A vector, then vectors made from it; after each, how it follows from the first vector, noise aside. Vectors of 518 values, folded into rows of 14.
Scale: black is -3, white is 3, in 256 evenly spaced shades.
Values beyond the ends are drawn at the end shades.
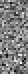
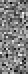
copied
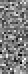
negated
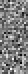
negated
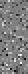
partly zeroed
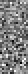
negated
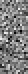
wrapped around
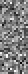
sign-scrambled
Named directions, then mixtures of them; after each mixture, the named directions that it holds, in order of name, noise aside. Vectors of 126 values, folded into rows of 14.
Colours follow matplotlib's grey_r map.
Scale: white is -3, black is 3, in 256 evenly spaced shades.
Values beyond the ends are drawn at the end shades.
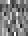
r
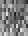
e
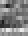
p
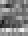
p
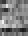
p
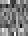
p, r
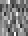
r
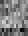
e, p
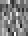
r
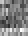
e, p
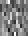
r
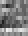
p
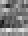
p
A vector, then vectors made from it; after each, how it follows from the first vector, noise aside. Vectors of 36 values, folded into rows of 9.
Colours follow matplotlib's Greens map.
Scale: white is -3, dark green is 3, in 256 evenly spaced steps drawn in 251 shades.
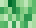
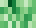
copied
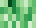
copied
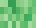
shrunk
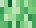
sign-scrambled
